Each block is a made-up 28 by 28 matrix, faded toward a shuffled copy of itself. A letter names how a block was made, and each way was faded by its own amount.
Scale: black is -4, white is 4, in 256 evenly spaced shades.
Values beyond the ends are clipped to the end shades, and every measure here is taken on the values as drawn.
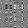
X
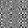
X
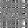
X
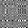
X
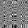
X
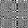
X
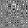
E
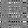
E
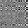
X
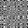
E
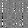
X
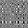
E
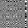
E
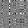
E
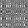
X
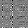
E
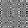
X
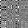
E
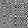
E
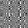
X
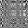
E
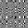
X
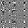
E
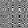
X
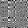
X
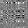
E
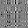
X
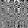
E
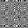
E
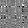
E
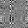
E
